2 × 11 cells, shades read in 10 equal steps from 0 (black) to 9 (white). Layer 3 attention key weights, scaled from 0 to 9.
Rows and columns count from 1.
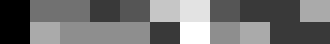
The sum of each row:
41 47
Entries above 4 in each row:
3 7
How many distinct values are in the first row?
7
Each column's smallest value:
0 4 4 2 3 2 8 3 2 2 2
